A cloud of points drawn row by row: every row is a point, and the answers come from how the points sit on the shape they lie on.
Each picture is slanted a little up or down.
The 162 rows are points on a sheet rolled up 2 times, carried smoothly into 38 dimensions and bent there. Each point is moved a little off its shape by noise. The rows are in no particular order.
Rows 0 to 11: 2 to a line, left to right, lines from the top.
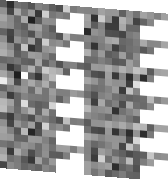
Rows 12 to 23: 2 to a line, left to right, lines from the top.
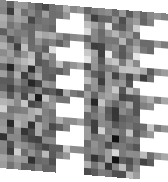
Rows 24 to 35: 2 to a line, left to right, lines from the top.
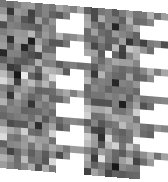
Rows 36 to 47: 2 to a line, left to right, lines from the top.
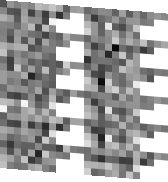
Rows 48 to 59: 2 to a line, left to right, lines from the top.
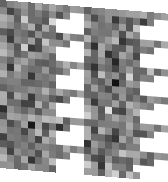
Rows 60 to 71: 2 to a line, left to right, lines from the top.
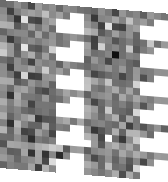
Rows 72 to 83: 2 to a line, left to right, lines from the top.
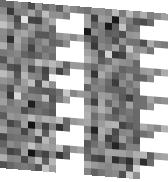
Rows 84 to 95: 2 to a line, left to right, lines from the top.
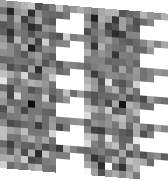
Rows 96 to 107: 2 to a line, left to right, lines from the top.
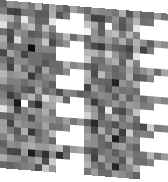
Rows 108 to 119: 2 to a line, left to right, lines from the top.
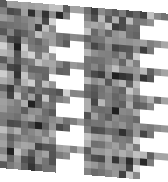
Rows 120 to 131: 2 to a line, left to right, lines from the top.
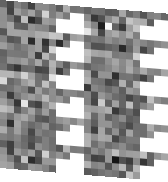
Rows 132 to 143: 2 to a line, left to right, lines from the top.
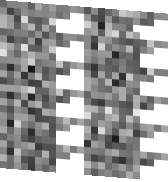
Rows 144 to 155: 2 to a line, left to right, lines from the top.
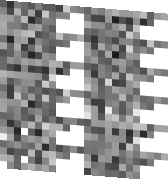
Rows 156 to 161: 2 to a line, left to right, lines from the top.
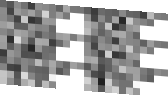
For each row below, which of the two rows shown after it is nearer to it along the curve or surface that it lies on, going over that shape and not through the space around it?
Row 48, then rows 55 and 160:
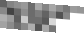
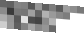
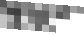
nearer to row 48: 55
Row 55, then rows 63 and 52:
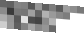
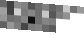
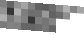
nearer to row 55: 63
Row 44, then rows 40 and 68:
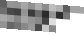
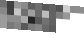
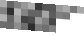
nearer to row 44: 68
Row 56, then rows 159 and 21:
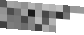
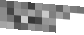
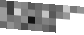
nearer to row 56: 21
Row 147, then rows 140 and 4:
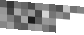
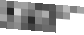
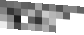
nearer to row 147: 140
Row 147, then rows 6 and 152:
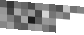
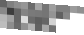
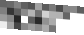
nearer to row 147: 6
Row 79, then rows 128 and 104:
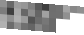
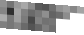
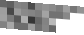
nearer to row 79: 128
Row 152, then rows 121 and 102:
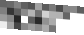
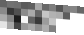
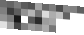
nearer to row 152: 102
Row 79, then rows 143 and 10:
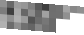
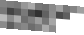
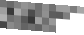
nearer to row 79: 10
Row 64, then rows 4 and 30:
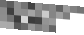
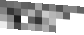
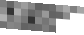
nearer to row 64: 30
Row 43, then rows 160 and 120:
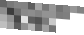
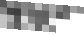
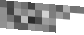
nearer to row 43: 120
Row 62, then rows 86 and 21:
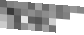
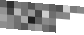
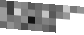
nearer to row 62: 86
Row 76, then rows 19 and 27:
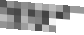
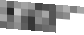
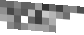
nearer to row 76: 27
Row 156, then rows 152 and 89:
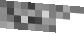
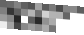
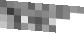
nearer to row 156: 89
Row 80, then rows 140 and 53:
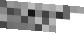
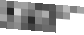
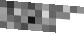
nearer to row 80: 140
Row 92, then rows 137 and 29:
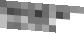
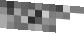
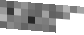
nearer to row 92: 137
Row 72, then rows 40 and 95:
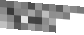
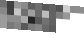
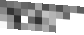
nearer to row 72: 40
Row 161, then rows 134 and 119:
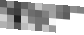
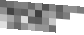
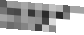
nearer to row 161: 119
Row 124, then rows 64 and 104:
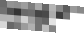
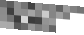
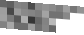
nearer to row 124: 64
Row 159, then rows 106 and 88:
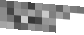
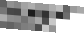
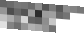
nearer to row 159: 88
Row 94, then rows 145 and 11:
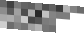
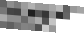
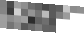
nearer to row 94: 11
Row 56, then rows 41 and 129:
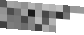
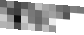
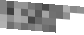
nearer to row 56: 41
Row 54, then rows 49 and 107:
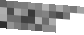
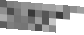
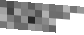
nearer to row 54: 49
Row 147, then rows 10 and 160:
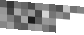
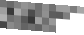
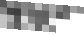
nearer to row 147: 10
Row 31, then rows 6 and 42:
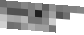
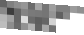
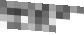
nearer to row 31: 6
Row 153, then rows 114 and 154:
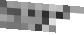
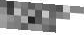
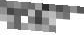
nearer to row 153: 154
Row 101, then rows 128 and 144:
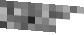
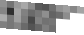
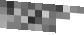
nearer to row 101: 128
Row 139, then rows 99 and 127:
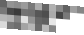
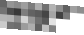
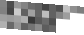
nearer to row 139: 99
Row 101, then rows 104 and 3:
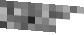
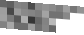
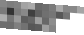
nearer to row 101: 104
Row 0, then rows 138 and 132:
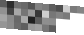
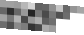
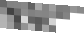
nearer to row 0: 132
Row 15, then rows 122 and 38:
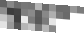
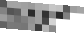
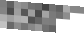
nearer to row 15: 122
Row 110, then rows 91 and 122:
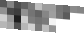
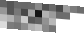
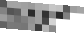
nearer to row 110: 122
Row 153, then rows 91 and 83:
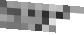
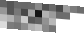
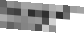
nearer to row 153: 83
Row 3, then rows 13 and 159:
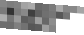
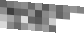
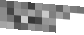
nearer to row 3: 13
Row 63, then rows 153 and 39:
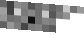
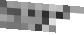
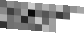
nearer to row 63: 39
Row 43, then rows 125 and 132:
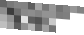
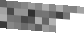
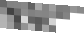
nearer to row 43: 132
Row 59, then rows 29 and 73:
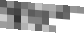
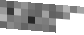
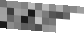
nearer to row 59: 73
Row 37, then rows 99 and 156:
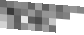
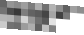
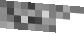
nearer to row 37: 156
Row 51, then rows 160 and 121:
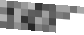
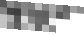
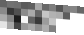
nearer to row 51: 160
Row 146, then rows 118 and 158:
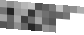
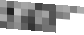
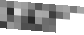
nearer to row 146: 118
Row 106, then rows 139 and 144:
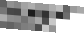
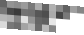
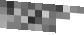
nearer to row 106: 139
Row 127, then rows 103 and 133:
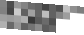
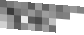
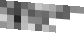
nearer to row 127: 103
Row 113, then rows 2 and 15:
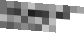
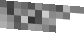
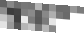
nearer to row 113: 15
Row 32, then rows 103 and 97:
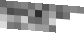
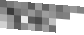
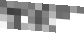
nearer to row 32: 103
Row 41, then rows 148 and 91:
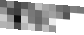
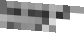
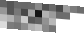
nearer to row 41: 148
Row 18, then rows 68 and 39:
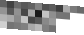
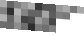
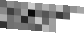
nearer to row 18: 68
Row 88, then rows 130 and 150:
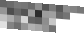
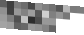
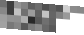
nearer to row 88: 130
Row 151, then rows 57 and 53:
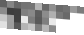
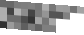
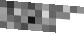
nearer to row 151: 53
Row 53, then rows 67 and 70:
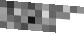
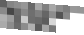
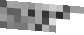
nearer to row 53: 67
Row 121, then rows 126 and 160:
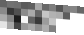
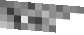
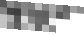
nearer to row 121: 160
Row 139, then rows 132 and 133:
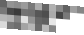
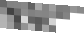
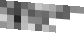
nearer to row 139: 133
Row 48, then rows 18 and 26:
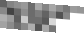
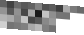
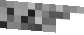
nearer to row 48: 18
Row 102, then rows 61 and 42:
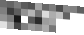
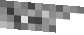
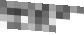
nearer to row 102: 42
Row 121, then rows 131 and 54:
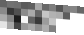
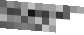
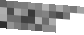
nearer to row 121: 131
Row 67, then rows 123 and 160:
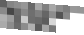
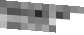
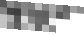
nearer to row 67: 123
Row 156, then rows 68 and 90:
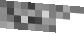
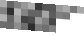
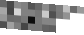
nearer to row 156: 90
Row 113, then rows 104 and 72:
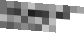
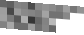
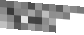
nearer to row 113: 72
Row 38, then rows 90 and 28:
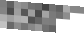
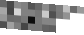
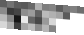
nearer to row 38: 90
